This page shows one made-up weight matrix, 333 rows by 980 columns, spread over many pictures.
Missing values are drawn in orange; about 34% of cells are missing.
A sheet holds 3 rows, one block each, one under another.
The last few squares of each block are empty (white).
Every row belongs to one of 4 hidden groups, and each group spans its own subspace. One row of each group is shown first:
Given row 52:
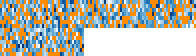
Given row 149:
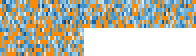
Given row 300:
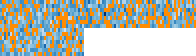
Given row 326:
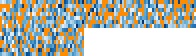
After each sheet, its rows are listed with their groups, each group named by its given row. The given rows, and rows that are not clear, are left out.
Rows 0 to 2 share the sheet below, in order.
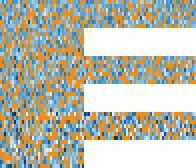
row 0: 326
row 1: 300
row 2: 300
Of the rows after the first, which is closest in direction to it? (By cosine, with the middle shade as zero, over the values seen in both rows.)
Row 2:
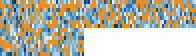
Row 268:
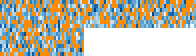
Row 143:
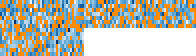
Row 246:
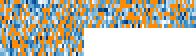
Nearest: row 268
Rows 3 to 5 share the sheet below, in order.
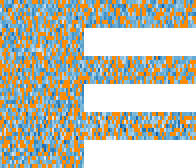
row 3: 326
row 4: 149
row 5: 300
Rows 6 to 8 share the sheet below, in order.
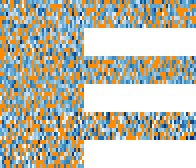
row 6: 149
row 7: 300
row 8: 52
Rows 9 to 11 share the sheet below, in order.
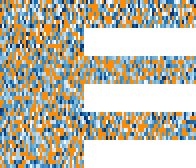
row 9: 52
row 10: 326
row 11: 300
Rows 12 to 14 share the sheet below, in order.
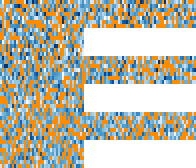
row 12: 326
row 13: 326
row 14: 52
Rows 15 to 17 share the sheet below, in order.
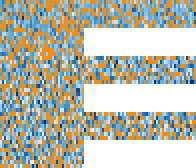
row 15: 326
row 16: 52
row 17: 52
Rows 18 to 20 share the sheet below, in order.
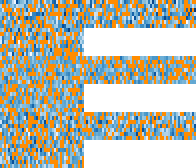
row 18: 300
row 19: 52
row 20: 326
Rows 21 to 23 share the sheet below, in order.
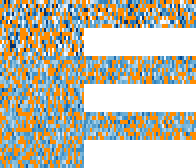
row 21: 326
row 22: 326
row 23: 149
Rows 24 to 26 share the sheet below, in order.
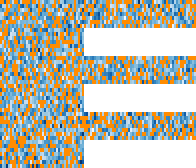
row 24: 326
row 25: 326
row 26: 52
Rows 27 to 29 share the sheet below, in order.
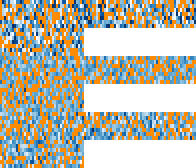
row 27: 300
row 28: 52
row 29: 52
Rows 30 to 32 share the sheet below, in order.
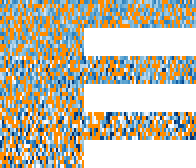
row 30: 326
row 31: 149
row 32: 52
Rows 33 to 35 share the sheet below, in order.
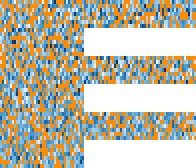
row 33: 300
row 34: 52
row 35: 52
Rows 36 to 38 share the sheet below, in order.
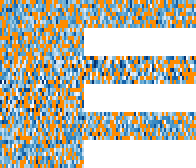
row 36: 300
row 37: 52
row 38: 149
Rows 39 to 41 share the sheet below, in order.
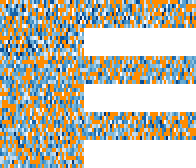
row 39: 149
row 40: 300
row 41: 149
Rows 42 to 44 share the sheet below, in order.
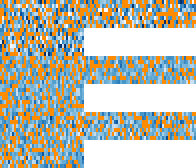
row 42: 326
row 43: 52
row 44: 149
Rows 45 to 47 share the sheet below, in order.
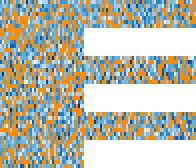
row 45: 326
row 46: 149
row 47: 149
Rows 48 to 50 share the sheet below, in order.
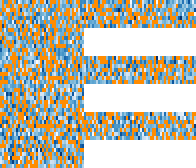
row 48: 300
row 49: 300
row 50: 326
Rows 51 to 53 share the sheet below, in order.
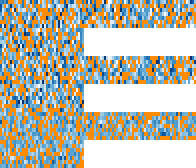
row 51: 52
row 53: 326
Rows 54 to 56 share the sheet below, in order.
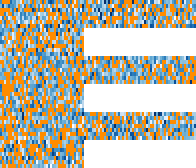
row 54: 149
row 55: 52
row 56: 149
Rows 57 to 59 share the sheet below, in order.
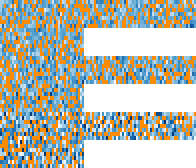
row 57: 52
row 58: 300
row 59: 149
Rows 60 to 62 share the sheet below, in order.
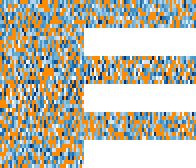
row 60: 300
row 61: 300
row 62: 326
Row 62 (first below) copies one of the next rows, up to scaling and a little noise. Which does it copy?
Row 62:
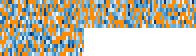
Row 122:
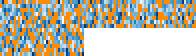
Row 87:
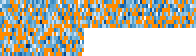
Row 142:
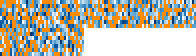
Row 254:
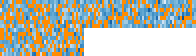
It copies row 142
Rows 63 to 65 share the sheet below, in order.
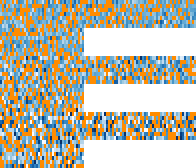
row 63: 300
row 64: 326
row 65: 149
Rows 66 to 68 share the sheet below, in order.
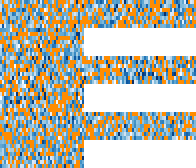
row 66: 52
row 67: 300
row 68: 149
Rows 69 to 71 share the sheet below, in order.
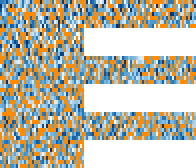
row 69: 52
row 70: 326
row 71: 149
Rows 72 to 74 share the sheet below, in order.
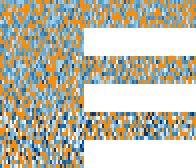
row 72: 300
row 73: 52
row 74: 149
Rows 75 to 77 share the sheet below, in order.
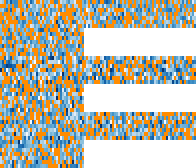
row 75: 300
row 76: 149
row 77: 149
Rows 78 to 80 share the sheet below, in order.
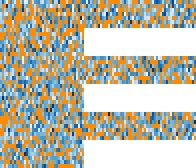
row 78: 149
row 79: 149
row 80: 300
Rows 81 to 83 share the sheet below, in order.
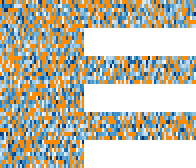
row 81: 326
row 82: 149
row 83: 300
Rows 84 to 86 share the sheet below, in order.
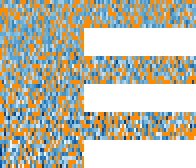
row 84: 149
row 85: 52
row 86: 300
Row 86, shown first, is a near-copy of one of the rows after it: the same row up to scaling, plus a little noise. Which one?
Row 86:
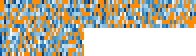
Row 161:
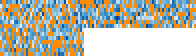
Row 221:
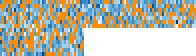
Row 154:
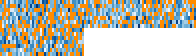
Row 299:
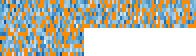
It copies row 299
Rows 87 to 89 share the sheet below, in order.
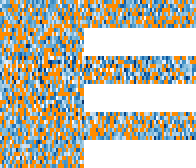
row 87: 326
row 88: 149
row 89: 52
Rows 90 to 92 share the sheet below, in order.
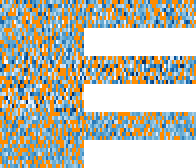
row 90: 149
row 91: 149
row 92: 149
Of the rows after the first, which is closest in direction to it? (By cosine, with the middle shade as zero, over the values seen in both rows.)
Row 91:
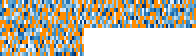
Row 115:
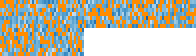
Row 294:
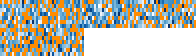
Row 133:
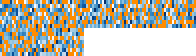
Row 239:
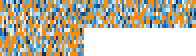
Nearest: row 115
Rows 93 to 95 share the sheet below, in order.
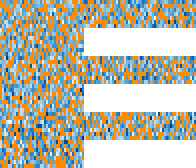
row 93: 52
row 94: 149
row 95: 300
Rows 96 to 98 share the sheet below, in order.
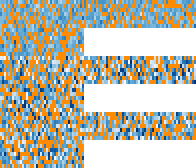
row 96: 300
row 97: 300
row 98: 300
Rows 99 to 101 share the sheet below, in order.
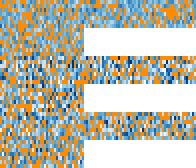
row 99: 52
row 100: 149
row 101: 326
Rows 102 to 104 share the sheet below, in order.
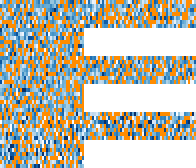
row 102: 52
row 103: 52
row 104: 326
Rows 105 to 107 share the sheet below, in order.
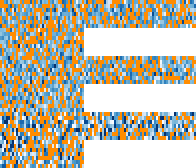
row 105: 52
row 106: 52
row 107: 326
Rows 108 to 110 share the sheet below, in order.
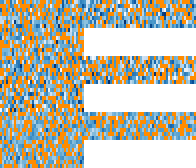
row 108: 149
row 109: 52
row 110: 52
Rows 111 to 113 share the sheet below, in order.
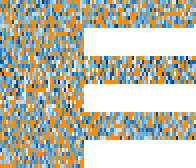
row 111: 300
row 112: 149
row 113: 300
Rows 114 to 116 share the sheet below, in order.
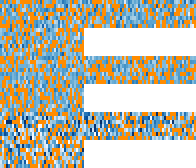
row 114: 52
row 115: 149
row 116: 300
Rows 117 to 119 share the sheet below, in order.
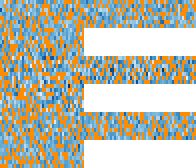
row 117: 326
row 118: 149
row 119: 52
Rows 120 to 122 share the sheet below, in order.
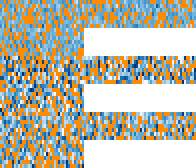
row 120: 52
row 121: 326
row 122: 326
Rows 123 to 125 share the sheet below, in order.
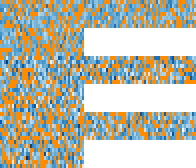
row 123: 300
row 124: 149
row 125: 326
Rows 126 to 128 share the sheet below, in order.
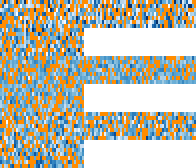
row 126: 149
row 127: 326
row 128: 326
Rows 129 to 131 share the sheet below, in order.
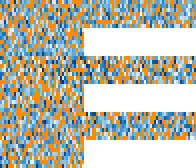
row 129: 300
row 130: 300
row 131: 52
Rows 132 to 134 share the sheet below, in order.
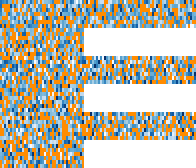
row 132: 52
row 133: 149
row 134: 326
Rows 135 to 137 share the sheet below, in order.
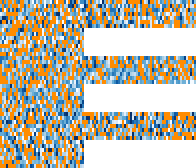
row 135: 300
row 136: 52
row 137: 300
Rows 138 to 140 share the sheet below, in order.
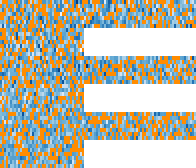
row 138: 52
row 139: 300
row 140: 149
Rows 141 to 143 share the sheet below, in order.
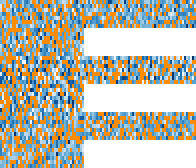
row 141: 52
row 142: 326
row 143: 149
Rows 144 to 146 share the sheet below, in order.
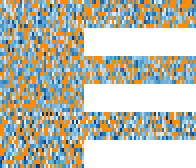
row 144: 149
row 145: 300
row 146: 300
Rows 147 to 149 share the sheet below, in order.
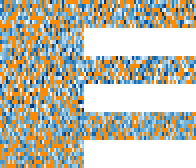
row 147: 149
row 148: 52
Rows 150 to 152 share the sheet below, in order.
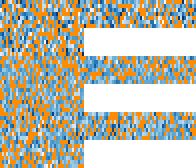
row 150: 326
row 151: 52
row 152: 149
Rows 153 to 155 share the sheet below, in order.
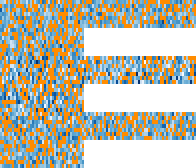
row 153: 326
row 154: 300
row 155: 149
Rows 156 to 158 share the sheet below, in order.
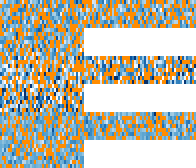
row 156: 52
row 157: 326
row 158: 300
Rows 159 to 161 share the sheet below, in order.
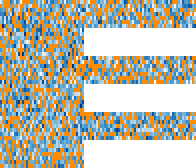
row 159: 300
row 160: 52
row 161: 300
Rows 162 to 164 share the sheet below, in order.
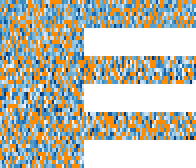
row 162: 300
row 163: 300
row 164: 52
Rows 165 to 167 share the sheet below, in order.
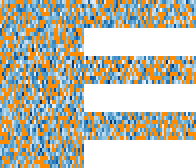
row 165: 52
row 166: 149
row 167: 149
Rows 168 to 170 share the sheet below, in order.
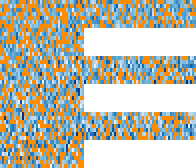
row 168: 52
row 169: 52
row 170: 149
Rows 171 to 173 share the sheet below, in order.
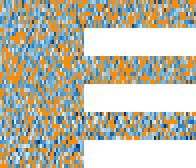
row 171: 149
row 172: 52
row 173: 52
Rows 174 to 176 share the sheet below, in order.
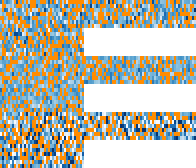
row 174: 300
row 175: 326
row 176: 300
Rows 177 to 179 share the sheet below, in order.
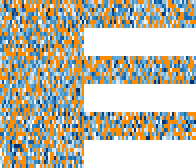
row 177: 149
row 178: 52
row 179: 300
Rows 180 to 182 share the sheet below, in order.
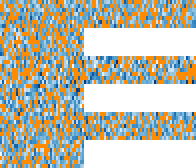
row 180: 300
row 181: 52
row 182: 300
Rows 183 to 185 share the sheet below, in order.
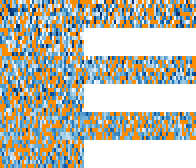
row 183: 149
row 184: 300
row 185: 326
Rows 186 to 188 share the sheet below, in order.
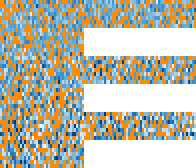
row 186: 300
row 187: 149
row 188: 300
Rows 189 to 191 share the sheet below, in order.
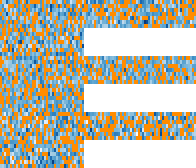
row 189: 149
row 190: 149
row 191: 326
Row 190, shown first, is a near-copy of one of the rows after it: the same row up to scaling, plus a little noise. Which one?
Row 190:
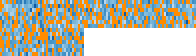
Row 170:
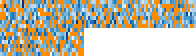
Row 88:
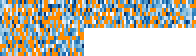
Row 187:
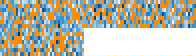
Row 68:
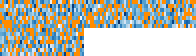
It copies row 88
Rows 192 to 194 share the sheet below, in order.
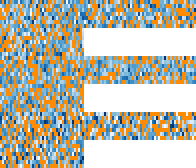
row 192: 300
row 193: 326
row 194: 52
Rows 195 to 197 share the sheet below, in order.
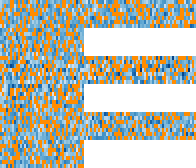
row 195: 52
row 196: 300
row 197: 300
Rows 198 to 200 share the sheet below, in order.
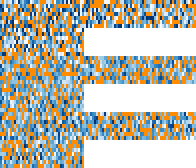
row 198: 300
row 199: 326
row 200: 52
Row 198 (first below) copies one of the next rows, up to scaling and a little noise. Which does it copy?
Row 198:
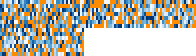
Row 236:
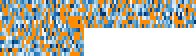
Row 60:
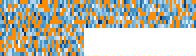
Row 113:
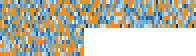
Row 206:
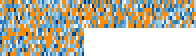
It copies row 113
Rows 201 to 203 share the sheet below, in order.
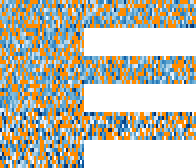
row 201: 52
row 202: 326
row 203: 326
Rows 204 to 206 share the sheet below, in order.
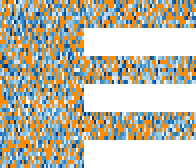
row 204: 300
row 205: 326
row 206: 300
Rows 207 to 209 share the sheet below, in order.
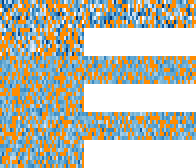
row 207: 326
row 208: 52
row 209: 326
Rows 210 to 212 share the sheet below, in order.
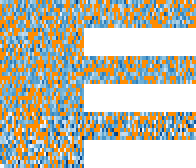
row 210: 52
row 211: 52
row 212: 326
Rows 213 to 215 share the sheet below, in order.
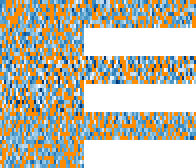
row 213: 52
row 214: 52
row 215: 52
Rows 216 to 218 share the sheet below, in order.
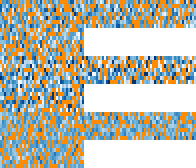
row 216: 52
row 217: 149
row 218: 52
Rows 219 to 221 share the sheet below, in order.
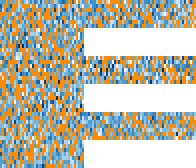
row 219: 52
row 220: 149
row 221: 300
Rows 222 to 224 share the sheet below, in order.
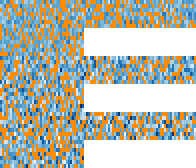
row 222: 149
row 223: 52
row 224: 149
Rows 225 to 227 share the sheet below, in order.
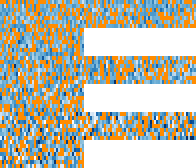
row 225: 149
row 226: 300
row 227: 52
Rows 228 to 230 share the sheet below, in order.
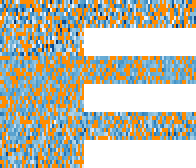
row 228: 149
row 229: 149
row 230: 52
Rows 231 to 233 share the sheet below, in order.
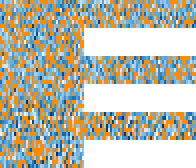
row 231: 300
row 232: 326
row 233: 149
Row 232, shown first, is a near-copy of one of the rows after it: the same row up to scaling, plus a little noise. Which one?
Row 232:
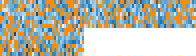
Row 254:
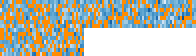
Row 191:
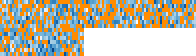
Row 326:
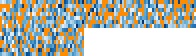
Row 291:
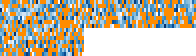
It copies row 291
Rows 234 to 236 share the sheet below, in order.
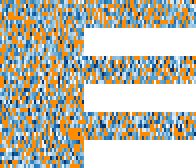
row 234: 326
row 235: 52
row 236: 300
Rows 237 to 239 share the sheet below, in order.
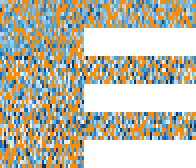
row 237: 326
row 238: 149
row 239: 300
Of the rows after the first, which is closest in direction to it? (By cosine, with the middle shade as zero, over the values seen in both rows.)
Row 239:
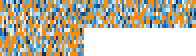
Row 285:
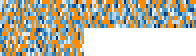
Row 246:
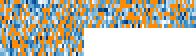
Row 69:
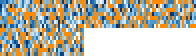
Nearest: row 246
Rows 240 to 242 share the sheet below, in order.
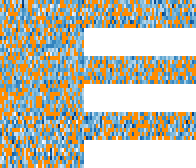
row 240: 149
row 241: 149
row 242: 300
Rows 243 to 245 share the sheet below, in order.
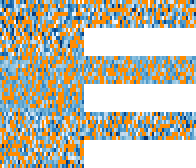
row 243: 326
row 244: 149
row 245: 326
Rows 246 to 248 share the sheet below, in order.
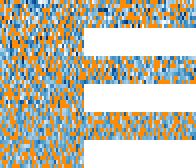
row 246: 326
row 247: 149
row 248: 52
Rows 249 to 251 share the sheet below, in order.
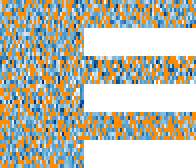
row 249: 52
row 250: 52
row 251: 52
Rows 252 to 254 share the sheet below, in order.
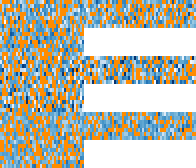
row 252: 300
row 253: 326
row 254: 326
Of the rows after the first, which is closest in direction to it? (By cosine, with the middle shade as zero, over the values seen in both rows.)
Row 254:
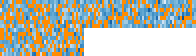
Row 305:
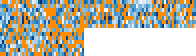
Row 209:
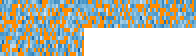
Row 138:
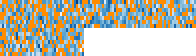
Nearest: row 305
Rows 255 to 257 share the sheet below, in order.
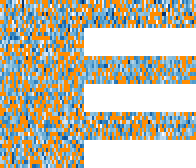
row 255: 149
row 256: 326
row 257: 326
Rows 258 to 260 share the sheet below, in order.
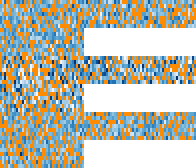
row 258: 149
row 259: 300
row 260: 149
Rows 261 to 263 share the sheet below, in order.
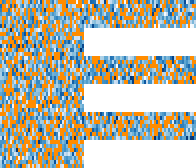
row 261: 52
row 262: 149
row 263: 52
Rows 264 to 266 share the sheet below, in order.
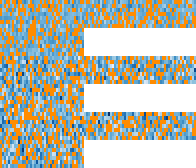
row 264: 149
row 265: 326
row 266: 149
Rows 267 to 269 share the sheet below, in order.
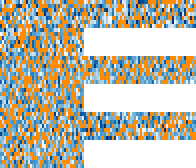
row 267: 326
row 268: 52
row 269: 300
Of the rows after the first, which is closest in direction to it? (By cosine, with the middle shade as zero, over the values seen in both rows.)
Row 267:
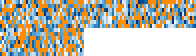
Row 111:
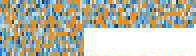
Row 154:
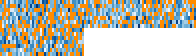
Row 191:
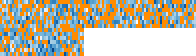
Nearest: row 154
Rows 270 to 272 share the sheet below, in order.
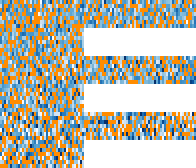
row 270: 149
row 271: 52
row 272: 326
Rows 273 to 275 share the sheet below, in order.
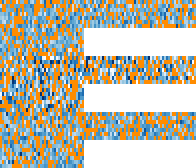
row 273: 149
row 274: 149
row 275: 149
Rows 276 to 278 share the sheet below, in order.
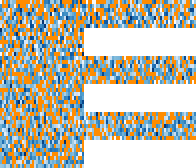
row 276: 52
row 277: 52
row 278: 300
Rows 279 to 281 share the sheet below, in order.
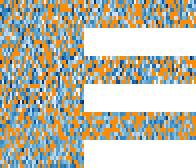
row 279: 149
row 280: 52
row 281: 149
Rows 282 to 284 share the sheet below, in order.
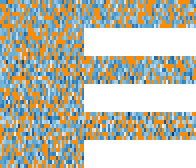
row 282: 52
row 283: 149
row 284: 149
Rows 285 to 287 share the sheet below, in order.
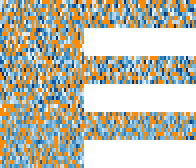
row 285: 52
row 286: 149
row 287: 52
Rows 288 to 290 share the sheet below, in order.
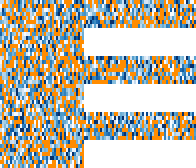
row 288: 52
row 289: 52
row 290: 149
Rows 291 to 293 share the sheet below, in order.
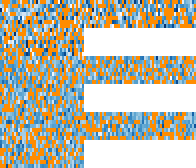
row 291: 326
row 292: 300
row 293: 300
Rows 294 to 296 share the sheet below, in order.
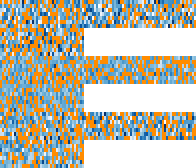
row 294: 149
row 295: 52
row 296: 149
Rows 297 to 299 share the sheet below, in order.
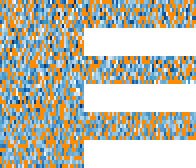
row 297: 300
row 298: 52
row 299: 300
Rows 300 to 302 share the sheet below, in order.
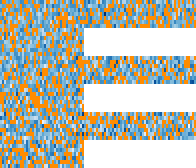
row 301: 52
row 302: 149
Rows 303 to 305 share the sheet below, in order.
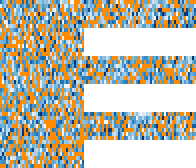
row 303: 52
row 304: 300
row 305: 326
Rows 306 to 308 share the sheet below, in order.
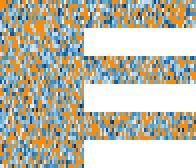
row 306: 326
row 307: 52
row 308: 326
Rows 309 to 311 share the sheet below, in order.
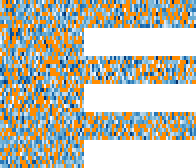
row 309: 300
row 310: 300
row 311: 149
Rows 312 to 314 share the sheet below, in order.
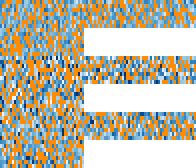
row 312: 52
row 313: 300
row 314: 326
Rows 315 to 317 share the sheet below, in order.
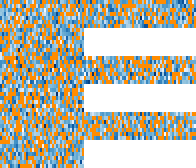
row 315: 326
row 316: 52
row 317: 326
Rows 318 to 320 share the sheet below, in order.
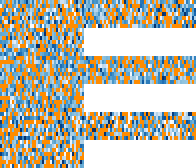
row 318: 52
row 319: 326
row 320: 149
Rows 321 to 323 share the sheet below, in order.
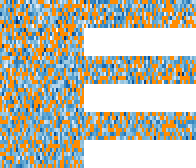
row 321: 300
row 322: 326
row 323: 52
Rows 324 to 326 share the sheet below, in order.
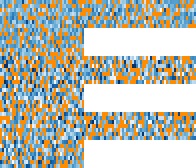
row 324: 149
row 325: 326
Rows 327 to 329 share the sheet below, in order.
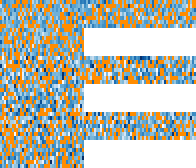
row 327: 300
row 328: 326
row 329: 149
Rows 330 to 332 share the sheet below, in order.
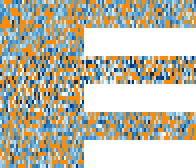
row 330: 149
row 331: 300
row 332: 326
